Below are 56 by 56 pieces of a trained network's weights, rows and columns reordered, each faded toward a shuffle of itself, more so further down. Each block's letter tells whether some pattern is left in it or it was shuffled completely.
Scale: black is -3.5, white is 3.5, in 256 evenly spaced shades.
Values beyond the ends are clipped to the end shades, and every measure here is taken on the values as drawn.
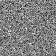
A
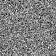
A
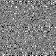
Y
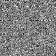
Y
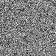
A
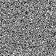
A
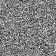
A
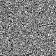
Y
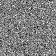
A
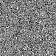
A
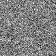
A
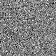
A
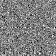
Y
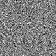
Y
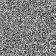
Y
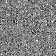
Y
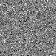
Y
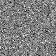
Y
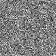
Y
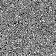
A
